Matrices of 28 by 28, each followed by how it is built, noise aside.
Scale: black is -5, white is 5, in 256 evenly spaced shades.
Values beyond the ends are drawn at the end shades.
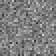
noise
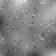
smooth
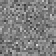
noise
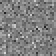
noise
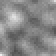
smooth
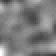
smooth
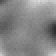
smooth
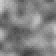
smooth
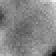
smooth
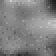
smooth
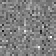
noise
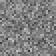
noise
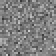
noise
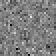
noise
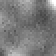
smooth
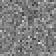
noise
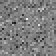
noise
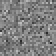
noise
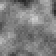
smooth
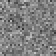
noise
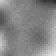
smooth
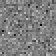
noise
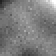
smooth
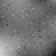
smooth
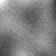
smooth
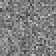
noise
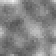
smooth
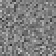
noise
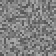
noise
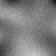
smooth
